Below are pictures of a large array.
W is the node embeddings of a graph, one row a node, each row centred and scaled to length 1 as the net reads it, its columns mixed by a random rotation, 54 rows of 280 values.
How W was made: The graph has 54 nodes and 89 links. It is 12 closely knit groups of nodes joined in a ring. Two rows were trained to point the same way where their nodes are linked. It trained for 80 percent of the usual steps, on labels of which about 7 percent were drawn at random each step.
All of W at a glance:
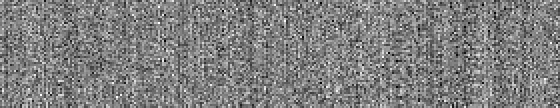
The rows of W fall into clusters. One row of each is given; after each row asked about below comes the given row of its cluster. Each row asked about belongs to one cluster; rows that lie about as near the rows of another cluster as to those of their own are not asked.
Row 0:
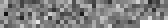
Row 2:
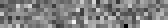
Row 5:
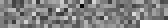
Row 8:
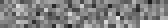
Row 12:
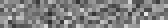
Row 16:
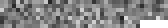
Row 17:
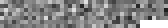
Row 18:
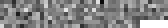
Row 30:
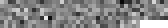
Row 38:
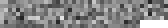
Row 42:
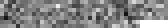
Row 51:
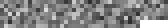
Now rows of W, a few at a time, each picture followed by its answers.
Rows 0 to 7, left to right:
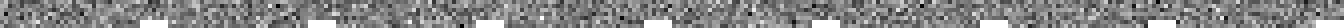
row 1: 2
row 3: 38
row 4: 16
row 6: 18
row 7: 30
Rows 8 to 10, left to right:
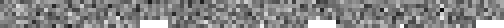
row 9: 0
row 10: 16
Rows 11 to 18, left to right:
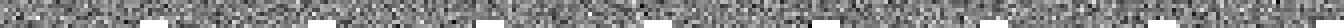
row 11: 38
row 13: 17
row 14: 12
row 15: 17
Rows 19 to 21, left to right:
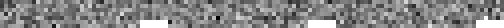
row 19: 8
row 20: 30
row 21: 0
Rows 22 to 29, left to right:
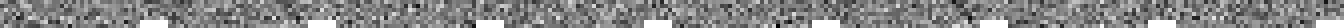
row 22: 38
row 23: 42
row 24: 17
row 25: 0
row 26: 17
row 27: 42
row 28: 0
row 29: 38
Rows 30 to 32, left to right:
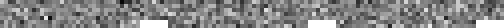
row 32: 0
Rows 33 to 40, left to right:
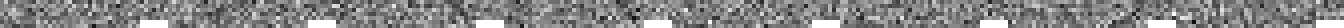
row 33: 5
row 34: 12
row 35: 42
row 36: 42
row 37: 5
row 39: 2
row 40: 18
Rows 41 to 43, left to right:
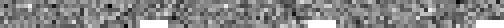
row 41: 2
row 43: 30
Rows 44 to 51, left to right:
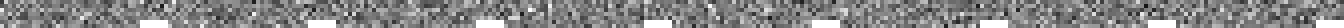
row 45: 12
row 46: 51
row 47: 18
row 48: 30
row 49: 17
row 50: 12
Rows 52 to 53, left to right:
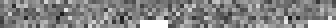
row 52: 16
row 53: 8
